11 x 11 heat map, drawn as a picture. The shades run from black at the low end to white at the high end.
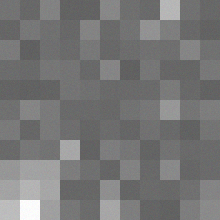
Neither half mirrors the other. The ninth with the highest average is the bottom left. The centre is the smoothest part. There are no regular stripes. An odd patch, higher than its surroundings, sits in the bottom left.
